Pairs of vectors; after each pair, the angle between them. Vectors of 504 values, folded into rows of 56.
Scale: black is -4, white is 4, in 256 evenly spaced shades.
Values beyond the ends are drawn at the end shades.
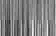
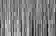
nearly opposite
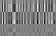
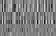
nearly parallel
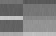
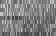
partly opposed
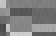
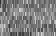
partly opposed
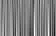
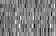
partly opposed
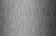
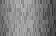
nearly parallel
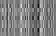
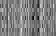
nearly parallel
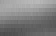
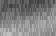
nearly opposite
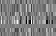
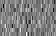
partly aligned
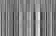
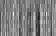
nearly opposite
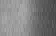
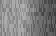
nearly parallel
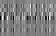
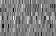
partly opposed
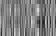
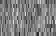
partly opposed
